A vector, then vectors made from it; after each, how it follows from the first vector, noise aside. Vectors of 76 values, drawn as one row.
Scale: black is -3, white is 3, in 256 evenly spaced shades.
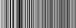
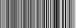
reversed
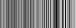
reversed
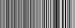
reversed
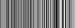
reversed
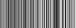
reversed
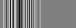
partly zeroed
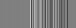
partly zeroed
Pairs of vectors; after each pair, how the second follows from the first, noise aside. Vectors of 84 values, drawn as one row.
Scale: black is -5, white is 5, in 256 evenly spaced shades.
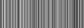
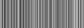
negated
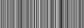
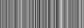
negated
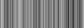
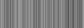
shrunk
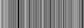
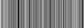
copied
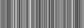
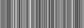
copied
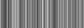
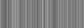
shrunk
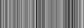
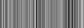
copied
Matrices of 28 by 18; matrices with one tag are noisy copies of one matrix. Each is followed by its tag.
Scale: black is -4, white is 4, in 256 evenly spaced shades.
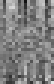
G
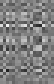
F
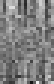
G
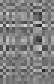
F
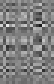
F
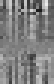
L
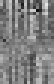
L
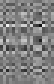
F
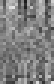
G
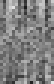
G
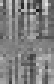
L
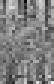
G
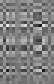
F
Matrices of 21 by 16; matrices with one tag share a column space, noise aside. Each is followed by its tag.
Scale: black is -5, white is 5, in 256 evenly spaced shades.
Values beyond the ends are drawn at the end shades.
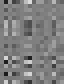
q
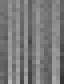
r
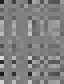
q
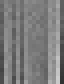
r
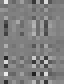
q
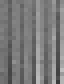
r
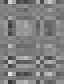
q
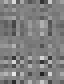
q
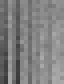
r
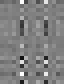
q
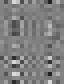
q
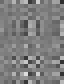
q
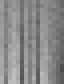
r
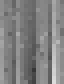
r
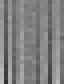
r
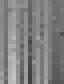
r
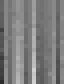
r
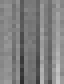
r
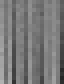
r
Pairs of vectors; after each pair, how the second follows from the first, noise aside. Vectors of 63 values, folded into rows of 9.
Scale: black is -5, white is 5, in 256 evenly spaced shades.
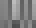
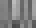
copied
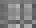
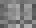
copied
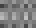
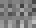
wrapped around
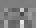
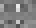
wrapped around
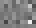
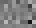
negated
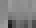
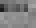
wrapped around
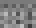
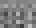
negated
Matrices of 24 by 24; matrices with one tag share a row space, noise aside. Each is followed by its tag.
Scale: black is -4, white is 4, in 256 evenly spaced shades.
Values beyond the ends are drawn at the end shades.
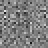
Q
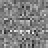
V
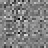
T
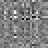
V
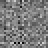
T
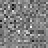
Q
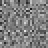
Q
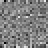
Q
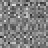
Q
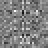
V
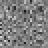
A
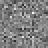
V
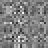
T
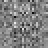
V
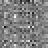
V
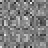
Q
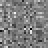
A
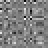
A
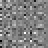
A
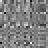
Q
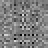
V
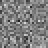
Q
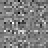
T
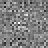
T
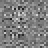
T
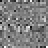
Q
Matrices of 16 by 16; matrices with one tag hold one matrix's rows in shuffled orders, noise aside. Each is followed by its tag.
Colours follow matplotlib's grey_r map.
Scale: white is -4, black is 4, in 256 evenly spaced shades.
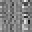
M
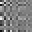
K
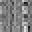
M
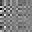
K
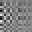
K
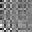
K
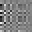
K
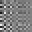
K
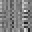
M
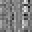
M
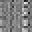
M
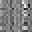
M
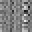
M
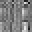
M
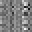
M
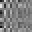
K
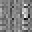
M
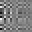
K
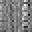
M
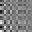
K
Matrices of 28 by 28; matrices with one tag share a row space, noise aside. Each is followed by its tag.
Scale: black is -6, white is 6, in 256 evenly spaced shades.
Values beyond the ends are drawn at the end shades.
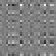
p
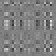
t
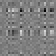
p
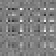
p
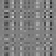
t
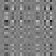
t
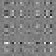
t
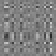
t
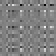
p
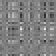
p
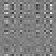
t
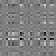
p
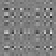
t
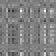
p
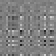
p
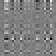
t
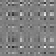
p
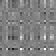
p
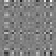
t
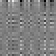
p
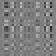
t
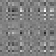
p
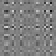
t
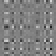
t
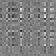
p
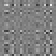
t
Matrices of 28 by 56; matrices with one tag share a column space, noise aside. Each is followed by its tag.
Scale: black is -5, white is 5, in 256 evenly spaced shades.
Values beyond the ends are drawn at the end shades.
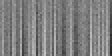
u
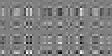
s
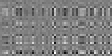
s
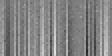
u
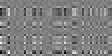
s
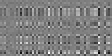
s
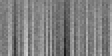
u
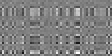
s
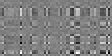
s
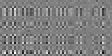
s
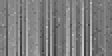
u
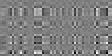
s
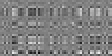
s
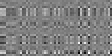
s
